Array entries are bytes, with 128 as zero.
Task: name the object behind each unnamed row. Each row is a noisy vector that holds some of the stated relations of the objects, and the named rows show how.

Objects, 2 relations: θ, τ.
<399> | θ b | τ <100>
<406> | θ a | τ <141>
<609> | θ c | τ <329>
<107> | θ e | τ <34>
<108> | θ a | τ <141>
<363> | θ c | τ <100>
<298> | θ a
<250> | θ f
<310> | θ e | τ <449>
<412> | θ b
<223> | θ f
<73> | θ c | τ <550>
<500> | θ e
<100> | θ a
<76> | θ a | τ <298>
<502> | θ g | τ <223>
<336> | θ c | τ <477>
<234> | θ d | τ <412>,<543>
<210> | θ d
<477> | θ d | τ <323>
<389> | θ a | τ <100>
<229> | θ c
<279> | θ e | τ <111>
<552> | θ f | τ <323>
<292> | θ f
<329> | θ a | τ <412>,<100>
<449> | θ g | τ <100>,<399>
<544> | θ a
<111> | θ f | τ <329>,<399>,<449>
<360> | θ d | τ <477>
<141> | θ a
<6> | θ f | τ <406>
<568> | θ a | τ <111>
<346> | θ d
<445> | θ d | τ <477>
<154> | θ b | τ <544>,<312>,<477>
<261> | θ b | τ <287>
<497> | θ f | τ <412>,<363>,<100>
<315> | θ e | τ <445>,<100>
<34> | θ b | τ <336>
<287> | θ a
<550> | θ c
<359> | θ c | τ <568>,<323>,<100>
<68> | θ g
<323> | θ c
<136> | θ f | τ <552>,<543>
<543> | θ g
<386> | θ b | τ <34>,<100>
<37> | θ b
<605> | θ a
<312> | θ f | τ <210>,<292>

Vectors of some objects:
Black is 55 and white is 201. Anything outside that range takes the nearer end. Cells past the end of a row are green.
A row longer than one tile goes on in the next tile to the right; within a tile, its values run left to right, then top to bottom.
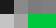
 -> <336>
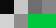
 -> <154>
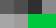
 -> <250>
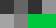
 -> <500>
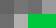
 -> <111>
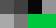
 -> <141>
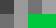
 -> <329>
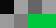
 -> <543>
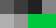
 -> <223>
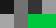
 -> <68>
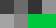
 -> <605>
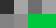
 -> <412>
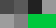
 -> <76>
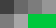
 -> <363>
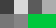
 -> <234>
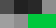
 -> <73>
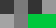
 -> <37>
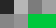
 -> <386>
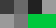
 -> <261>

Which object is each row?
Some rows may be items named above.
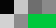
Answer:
<154>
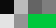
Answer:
<544>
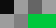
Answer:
<543>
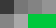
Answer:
<359>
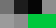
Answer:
<6>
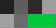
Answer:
<502>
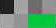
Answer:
<107>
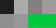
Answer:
<315>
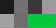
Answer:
<68>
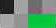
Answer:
<107>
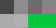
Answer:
<552>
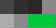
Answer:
<550>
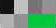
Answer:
<34>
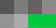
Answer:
<136>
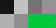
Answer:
<34>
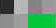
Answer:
<100>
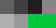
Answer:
<223>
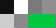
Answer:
<477>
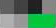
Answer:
<223>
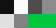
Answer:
<210>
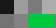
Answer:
<449>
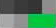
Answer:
<229>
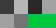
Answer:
<346>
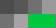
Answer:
<609>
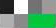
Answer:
<445>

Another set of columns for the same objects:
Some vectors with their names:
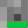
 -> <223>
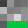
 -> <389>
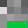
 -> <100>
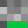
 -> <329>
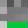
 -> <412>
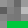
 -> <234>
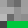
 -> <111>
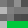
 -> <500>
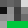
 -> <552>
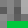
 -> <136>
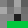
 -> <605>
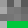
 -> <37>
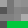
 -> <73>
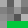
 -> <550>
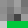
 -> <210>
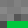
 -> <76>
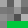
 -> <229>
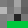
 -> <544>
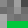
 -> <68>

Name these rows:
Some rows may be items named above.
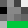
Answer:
<477>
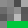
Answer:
<154>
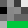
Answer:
<477>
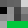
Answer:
<552>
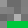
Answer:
<261>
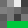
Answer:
<141>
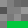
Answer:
<502>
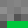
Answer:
<76>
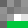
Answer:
<363>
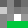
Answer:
<399>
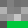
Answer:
<329>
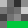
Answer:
<34>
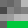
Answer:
<359>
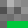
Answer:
<6>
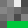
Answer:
<141>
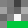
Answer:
<386>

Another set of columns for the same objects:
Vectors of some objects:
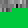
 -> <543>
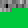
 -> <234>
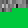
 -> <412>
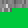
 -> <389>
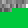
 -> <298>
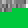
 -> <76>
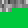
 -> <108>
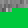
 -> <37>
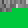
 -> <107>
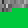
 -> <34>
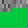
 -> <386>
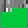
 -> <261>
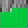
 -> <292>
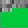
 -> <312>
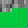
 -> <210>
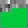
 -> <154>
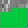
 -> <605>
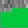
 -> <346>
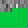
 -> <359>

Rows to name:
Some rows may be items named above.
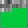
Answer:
<502>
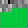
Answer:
<6>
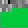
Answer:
<6>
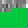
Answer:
<76>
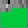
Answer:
<449>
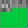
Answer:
<399>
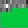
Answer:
<100>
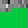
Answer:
<449>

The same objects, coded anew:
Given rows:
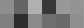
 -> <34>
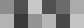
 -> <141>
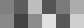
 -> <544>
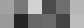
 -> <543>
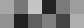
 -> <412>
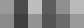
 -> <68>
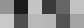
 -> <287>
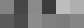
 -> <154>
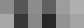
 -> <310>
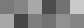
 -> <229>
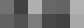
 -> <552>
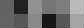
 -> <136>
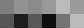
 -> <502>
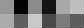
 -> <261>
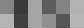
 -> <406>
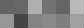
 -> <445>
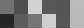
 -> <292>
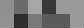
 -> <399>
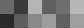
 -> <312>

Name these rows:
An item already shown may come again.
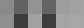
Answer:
<107>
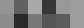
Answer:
<399>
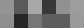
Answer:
<399>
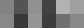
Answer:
<386>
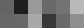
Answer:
<6>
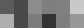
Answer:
<234>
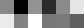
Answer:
<76>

